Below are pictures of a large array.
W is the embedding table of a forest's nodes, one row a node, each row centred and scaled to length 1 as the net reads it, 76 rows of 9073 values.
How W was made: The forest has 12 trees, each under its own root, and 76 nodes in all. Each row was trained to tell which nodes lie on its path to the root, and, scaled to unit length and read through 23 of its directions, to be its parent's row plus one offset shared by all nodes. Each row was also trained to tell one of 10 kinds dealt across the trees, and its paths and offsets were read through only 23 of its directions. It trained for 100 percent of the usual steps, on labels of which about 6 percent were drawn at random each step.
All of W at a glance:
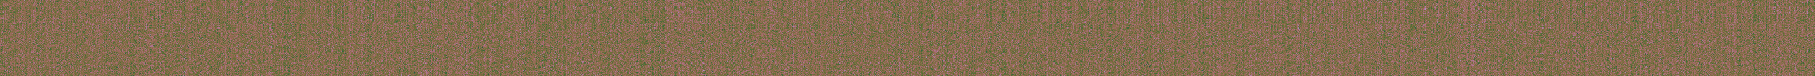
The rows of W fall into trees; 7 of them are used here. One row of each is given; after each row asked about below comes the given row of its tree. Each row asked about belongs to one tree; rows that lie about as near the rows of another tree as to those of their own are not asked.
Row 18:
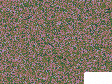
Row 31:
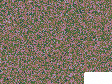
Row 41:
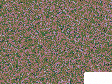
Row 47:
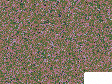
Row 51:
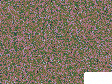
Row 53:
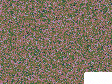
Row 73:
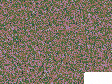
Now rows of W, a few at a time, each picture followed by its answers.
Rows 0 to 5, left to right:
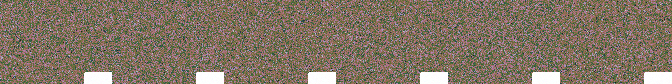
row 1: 41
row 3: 47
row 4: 47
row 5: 47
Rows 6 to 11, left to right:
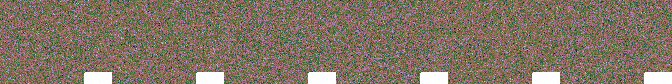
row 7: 73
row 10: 47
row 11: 51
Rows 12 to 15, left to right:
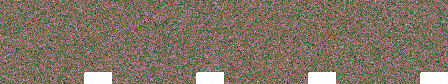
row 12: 51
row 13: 73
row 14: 47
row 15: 51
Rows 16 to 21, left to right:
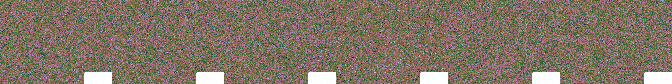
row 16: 47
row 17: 51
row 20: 47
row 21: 51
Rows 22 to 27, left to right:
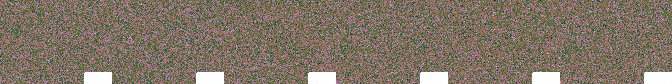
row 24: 73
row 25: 53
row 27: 53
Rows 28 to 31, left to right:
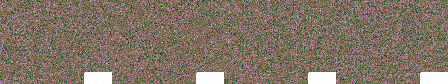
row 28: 53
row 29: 73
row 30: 73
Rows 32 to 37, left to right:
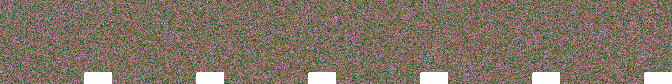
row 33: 41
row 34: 73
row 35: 41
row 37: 47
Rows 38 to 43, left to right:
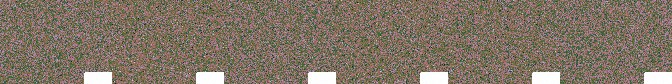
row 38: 18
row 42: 51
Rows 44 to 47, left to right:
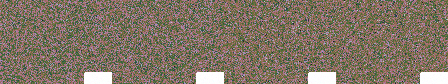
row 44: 31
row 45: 18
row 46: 73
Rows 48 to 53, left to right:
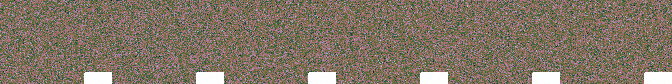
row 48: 73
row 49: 47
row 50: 73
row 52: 51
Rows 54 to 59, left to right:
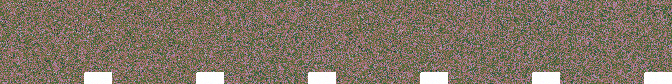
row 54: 41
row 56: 41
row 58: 31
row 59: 53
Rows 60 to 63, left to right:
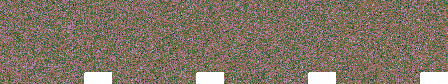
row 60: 73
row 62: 47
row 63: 47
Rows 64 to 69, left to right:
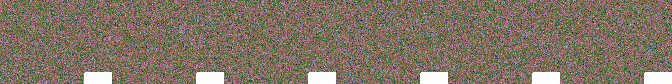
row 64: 18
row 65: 73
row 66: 41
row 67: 51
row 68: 18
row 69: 51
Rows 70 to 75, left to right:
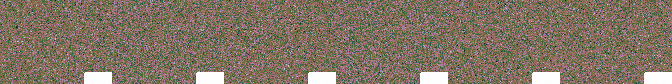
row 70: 47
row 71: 53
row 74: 51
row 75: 73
